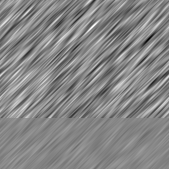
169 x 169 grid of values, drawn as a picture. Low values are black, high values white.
Slope: none. Lone odd cells: none. Seam: horizontal, 70% of the way down, the bottom part calmer. Grain: diagonal, up to the right. Average level on the scale: 50%.
